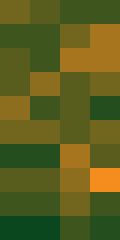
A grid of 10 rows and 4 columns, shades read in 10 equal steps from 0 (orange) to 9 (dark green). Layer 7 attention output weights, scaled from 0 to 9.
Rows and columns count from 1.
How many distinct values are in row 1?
3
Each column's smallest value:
4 4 3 0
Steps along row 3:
up down same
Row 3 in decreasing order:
7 6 3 3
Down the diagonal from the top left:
5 7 3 5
